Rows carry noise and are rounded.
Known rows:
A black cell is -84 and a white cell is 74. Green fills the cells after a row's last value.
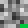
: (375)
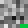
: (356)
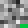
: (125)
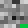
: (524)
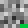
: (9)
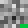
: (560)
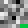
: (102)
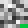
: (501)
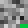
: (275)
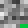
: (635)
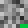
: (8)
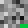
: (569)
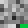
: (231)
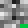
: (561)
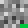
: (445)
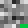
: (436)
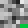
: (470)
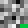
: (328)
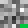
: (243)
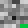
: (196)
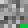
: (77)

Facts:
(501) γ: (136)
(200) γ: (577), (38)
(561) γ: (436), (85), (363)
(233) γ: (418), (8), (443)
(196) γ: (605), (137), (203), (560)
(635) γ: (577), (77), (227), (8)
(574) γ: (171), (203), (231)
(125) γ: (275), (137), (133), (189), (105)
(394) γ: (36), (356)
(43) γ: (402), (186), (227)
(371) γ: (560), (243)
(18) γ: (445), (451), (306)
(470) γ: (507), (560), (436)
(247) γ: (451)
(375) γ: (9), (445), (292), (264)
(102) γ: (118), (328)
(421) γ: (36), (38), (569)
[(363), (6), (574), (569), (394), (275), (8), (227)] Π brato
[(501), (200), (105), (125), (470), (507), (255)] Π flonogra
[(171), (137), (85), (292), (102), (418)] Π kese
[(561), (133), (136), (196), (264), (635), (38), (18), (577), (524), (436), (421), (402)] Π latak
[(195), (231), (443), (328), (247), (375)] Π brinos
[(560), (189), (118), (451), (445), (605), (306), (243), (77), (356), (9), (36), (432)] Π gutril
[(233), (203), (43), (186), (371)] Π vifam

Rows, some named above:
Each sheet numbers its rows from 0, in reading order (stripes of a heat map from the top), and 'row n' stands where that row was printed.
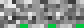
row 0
(136)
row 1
(402)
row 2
(635)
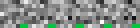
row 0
(418)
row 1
(133)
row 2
(574)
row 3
(105)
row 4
(394)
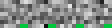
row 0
(137)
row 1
(443)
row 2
(189)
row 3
(200)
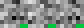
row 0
(421)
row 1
(186)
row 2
(569)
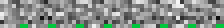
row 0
(43)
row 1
(394)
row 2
(292)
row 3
(247)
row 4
(292)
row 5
(195)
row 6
(136)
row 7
(275)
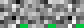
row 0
(328)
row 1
(255)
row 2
(118)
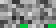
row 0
(363)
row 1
(233)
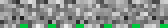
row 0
(6)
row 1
(247)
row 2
(247)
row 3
(203)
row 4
(171)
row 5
(18)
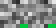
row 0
(85)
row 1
(418)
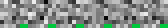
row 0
(371)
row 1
(102)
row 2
(507)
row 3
(227)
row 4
(6)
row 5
(264)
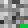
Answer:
(371)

